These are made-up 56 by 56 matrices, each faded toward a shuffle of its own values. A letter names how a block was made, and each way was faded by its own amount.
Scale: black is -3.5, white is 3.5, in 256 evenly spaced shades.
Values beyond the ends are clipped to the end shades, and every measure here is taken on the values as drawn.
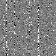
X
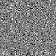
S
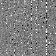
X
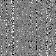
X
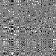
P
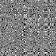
S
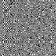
S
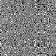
S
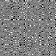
P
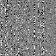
X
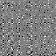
P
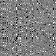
S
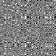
P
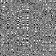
S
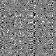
S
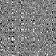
S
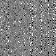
X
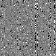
X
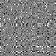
P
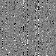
X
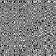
P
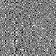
S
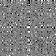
P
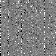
X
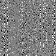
X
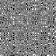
S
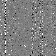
X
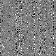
X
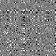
P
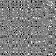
P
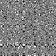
S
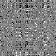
S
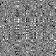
S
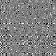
P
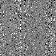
X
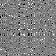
P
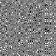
S
